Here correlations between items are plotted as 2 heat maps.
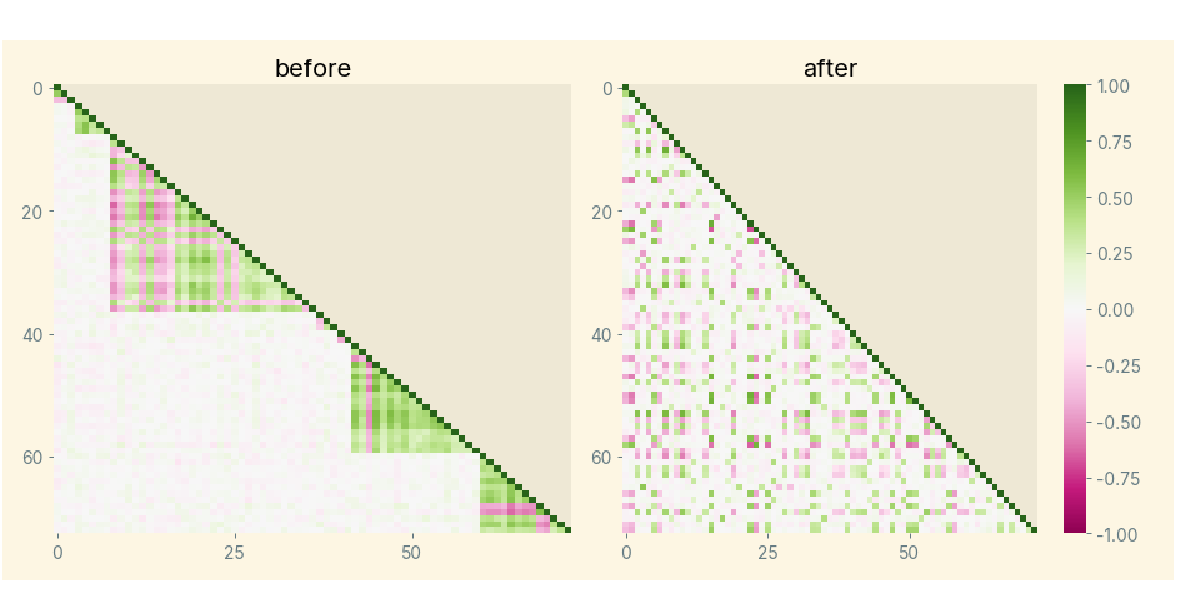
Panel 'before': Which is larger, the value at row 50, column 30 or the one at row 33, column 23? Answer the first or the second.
the first
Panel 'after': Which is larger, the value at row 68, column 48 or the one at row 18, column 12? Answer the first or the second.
the second
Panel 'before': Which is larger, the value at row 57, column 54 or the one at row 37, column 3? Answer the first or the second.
the first
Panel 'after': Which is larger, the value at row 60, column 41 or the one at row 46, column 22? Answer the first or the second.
the second
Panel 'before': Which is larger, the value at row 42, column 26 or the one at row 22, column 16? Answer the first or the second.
the first
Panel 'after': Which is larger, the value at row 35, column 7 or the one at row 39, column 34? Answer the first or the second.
the second
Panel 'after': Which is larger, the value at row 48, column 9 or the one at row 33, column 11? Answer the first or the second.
the second
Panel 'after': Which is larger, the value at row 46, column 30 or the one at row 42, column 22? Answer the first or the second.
the first
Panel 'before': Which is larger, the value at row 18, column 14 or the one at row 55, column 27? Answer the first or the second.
the second
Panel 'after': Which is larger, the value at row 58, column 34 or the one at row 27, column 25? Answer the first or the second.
the second
